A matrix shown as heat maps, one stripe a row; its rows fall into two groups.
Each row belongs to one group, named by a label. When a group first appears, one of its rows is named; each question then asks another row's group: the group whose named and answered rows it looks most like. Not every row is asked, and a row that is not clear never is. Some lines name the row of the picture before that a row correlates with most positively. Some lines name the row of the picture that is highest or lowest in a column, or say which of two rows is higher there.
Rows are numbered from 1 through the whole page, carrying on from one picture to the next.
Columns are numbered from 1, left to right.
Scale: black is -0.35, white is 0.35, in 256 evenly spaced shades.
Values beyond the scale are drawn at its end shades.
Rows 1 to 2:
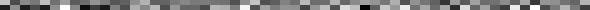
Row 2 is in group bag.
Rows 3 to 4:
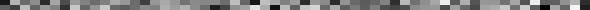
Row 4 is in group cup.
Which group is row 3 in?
bag
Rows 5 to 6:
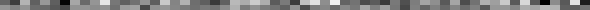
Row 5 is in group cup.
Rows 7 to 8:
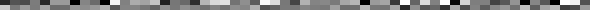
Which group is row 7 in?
bag
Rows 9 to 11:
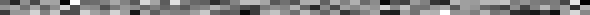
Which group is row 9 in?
cup
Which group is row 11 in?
bag
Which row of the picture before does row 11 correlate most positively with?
7
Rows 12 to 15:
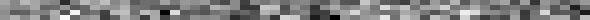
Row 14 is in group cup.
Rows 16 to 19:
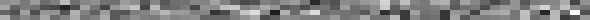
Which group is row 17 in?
bag
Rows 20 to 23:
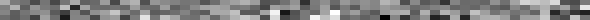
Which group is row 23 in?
cup
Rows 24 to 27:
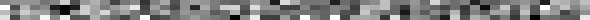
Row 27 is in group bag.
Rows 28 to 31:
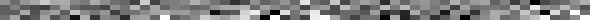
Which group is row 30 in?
cup
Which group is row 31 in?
cup
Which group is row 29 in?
bag
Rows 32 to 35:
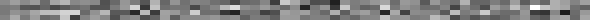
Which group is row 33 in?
bag
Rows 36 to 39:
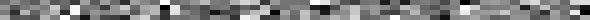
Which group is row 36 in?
cup
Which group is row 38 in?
cup
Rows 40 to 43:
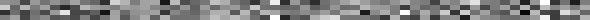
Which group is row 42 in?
bag
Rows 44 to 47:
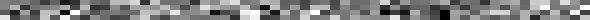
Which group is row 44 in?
bag
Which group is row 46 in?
cup
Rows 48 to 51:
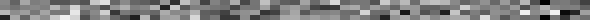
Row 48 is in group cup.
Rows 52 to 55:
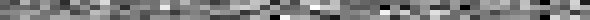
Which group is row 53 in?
cup
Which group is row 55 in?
cup
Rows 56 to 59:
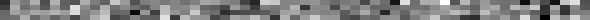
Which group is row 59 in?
cup
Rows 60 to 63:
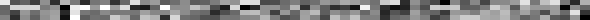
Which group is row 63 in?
cup
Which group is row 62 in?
cup
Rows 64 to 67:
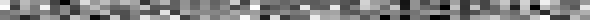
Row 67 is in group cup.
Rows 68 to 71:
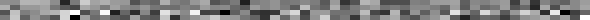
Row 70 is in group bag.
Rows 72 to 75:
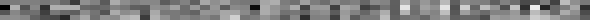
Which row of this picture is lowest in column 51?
73
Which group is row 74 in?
bag
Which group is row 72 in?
bag
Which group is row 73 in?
bag
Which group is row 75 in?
bag
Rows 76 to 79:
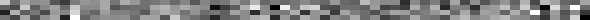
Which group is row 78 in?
bag
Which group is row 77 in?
cup
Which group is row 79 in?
cup
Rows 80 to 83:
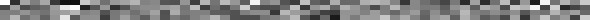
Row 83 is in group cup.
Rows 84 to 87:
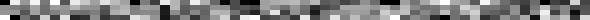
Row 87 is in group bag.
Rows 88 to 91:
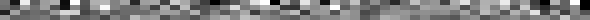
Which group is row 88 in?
cup
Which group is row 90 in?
bag
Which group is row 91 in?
bag
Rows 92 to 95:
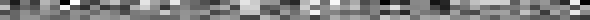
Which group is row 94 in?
cup
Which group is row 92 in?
cup
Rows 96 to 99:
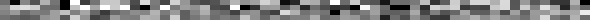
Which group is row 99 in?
cup
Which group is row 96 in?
cup
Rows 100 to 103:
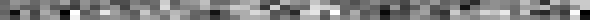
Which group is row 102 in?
cup
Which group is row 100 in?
cup
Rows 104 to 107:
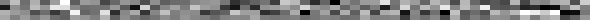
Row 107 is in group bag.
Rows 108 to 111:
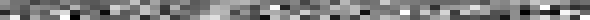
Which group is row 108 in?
bag
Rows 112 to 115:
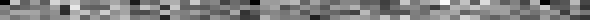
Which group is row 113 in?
cup
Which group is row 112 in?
bag
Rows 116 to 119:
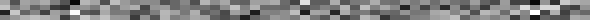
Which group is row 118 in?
bag
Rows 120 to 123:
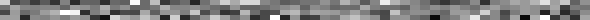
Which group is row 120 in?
bag
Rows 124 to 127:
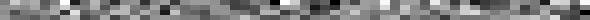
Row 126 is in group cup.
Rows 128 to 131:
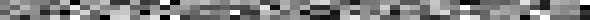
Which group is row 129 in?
cup
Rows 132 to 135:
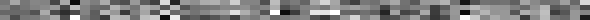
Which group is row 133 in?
cup
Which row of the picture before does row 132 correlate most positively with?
128
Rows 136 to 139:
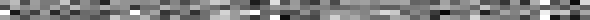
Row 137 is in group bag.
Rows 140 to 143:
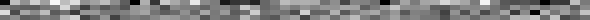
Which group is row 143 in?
bag
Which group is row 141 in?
bag
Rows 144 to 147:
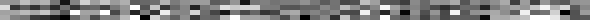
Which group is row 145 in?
bag
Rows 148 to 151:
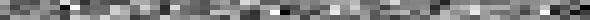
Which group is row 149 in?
cup
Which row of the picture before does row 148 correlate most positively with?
145
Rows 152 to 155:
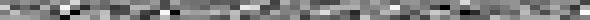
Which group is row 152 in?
cup
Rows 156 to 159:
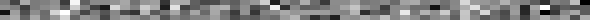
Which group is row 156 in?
cup
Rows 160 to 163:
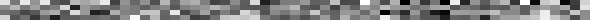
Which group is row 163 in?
bag
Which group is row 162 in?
cup
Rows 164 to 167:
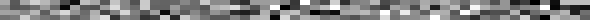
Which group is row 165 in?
cup
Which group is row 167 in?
cup
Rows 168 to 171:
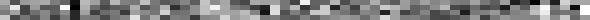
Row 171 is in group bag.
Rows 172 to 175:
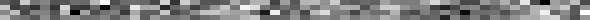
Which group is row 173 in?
bag
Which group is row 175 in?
bag
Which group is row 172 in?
cup
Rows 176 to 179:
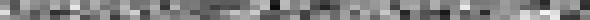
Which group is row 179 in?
bag
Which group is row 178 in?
bag
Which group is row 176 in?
cup
